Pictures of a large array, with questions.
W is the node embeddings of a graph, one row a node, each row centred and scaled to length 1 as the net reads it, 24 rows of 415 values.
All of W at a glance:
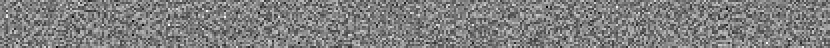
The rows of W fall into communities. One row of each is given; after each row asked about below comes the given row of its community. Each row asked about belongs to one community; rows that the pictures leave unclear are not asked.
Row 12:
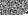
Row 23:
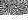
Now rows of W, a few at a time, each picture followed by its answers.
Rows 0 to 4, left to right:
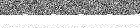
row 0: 23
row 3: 12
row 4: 12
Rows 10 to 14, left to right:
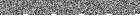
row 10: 23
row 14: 12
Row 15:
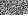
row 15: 23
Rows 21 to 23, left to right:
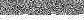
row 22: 23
